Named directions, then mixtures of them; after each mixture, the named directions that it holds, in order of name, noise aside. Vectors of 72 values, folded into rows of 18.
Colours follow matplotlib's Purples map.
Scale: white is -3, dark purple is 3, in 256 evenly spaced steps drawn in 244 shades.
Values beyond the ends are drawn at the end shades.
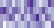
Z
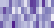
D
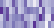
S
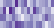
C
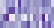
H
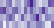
Z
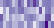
S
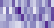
C, D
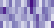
D, Z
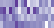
C, S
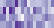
C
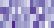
D, S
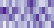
Z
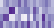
C, H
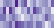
C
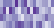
C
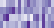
H, Z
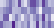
D, H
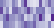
D, S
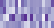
H
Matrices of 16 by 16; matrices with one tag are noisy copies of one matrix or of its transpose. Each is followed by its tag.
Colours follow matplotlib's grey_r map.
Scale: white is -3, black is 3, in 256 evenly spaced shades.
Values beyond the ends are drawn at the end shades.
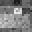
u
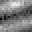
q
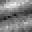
q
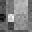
u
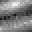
q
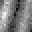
q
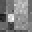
u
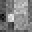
u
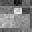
u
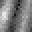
q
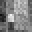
u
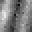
q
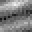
q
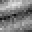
q
